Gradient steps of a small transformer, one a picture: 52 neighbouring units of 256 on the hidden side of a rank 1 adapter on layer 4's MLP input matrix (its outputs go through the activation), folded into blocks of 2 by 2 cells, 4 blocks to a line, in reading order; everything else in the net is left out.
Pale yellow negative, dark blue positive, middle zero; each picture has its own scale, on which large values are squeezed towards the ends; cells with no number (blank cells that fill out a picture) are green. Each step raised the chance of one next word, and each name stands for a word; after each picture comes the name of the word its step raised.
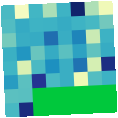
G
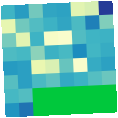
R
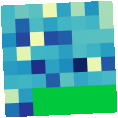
R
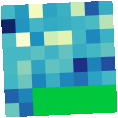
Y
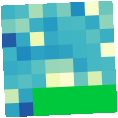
G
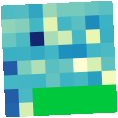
R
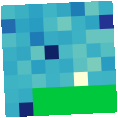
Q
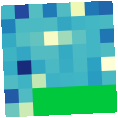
G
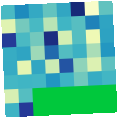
G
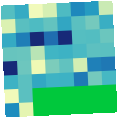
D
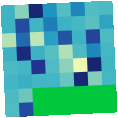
Y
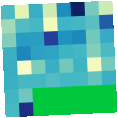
G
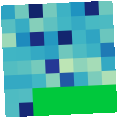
Q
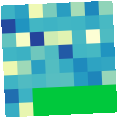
Y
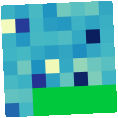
Y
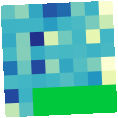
D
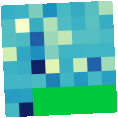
Q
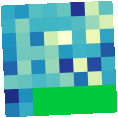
D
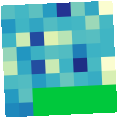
D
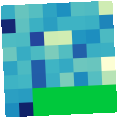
Q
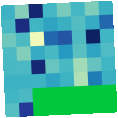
Y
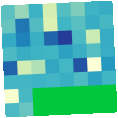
Q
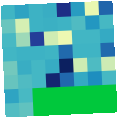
R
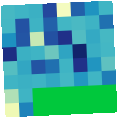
R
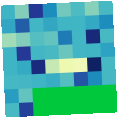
Y
